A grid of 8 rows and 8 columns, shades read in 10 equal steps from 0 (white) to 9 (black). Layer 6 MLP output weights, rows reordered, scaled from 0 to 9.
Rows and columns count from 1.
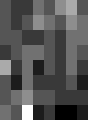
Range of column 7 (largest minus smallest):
6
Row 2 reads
6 7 6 4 5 6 4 5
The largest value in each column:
7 8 7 8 7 9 9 8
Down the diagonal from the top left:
6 7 7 5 6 7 7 8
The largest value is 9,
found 2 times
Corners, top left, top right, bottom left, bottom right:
6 6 5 8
